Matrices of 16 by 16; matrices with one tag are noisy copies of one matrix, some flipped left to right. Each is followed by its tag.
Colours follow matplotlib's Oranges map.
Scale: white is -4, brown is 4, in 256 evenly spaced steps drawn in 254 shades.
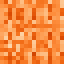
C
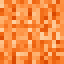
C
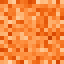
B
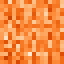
C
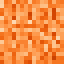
C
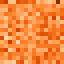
B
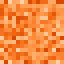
B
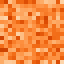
B
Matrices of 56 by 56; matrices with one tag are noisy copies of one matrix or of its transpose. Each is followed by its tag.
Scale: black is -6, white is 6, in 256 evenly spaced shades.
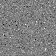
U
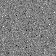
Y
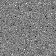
Y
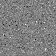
U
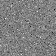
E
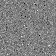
U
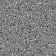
Y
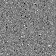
U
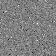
E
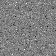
Y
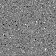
U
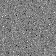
Y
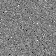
E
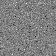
Y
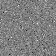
E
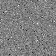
E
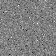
E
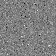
U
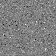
U
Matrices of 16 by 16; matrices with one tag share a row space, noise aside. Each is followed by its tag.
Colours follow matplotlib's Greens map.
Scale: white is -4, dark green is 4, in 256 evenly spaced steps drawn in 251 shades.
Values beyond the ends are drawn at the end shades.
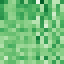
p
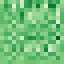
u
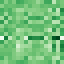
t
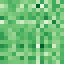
p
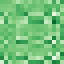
t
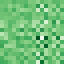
p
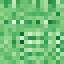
u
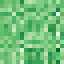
u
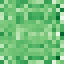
t
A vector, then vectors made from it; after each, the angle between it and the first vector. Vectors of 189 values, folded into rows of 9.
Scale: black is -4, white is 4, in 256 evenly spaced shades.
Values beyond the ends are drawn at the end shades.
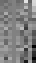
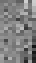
nearly parallel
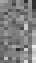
nearly opposite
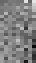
nearly parallel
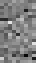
orthogonal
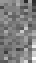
nearly opposite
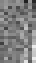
nearly opposite
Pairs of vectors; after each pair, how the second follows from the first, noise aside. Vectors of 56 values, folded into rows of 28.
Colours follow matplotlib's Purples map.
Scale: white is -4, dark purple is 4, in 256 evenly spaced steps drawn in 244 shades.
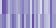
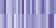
reversed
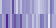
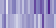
reversed
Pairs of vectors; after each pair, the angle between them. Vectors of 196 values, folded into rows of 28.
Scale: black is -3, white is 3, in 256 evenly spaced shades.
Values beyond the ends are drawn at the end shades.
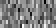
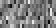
partly opposed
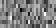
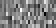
nearly opposite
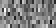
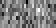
orthogonal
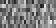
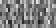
orthogonal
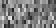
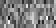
partly opposed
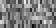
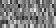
partly opposed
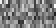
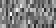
orthogonal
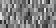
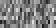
partly aligned
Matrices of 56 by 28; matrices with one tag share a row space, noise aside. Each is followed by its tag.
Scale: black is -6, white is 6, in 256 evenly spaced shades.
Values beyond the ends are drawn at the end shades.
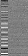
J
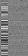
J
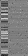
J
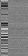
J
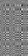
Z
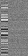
J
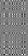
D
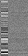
J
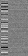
J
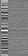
J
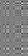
Z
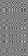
D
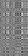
Z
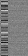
J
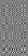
D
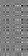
Z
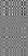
D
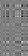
Z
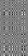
D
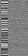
J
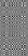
D
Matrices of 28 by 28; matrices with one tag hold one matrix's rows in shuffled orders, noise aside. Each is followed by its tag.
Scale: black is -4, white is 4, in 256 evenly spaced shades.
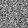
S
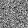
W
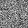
S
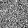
S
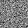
W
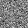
W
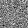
W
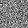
S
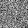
S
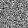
W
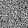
S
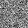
W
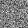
W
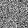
S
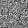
S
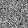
S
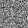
W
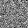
W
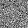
W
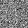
S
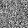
S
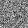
W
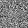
S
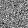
W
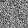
W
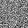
S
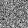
W
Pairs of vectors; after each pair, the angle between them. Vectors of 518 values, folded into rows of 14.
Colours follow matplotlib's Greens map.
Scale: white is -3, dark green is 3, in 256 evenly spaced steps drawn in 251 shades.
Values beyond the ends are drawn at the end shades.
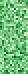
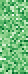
orthogonal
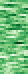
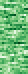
nearly parallel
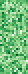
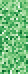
orthogonal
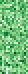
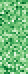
partly opposed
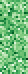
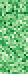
partly aligned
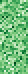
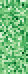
partly aligned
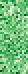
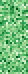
partly opposed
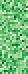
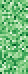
nearly parallel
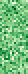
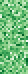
partly aligned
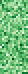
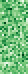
orthogonal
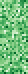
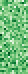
orthogonal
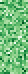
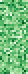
nearly parallel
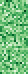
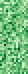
orthogonal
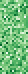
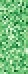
partly aligned
